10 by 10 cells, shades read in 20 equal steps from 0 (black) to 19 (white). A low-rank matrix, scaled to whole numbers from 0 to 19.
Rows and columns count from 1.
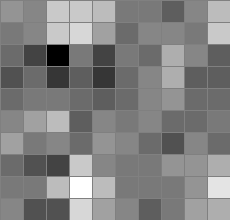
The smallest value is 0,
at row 3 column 3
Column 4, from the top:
15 16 9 7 8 7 8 15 19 16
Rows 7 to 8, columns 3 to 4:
10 8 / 5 15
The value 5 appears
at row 3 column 2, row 3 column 5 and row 8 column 3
